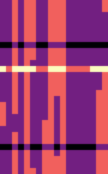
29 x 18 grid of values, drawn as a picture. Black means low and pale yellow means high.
The top right is the smoothest part. Streaks run downward. Rows 8, 12 and 25 differ from the rows beside them. The ninth with the lowest average is the top right. No overall slope runs across the table.
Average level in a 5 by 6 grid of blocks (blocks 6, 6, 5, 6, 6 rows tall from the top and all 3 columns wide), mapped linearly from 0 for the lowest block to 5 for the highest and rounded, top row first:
3 5 3 5 1 2
3 5 3 5 1 2
3 3 3 5 1 4
3 3 4 3 1 5
2 2 4 3 0 4
